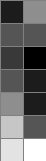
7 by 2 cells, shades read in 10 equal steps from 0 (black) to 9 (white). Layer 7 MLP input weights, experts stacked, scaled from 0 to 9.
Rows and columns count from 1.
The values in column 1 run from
1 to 8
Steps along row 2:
same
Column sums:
29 22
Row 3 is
2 0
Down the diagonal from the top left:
1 3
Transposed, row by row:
1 3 2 3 5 7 8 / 5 3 0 1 1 3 9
